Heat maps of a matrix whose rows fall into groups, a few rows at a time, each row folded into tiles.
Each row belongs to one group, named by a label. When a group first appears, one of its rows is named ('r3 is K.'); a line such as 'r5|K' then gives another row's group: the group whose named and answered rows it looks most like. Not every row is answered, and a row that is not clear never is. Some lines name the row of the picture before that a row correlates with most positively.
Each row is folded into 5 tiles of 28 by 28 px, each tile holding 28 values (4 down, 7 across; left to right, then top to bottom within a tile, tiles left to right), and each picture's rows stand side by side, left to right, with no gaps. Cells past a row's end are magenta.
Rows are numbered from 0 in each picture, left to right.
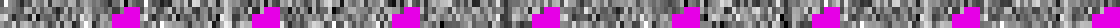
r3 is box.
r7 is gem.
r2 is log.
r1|gem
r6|gem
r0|gem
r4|gem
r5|box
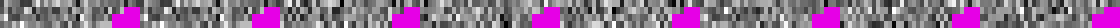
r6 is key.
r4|log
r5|gem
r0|gem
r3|box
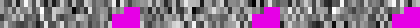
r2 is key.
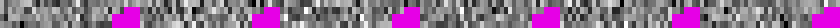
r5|box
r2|gem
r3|key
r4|log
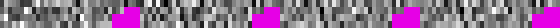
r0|gem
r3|log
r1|log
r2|log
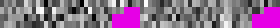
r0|key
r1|gem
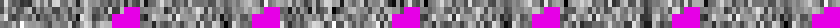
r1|box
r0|gem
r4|box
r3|box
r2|log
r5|box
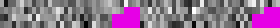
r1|key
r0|box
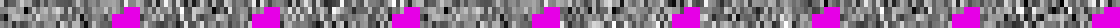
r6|key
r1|key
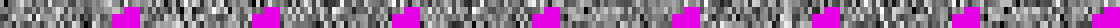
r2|key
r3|key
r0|box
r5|gem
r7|box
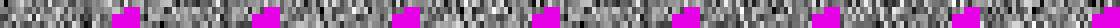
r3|log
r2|log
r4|box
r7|log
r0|box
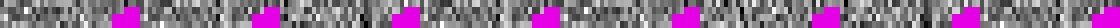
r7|gem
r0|gem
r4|gem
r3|gem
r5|log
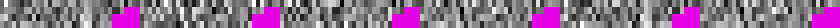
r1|key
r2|log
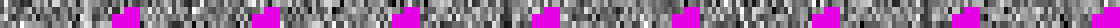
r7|box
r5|key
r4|gem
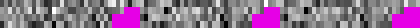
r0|key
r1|box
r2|box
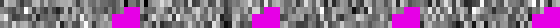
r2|key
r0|gem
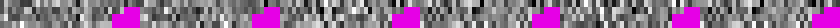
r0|gem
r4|key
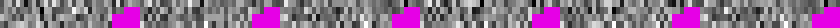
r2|gem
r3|log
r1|log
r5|gem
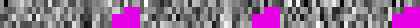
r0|box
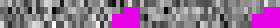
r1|box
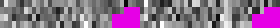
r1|gem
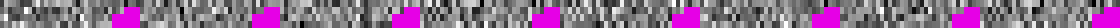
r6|key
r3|log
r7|log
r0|gem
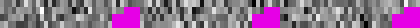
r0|key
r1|log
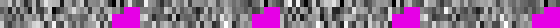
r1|gem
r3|gem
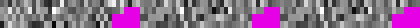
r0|key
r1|key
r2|key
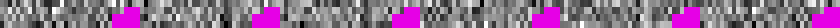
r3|log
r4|gem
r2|box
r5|key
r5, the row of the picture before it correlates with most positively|0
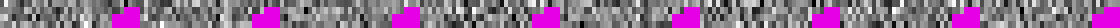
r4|box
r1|gem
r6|key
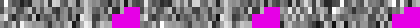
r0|gem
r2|key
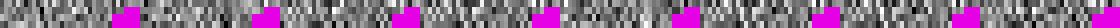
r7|key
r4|gem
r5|key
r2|key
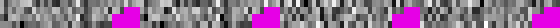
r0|box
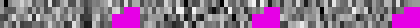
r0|box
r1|key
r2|log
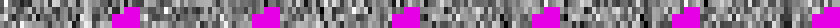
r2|log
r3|box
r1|gem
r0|gem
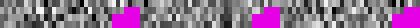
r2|log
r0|key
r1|box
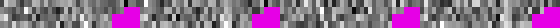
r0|gem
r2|key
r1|gem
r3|gem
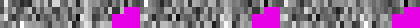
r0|gem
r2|gem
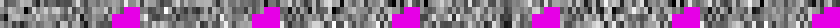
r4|log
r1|gem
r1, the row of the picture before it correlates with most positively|2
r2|log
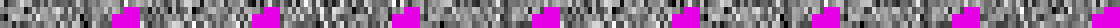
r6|box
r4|log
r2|key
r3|box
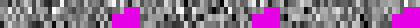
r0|key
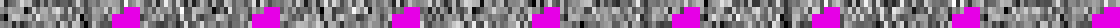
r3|log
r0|box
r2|log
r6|key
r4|box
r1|key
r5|box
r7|box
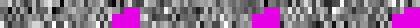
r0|log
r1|gem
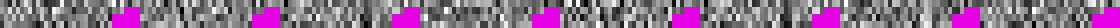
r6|gem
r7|key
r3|gem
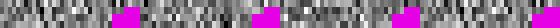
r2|gem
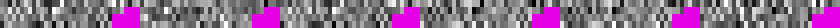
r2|key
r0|key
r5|key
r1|gem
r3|log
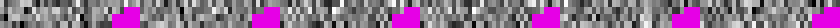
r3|key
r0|box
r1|log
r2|key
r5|log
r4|gem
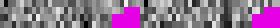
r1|box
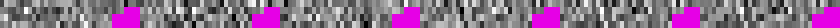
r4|key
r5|key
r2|box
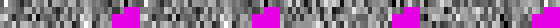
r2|log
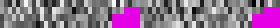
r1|log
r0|key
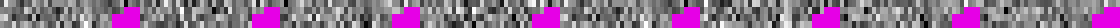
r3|key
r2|box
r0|gem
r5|gem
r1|key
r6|box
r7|box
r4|gem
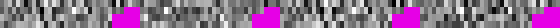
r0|log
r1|gem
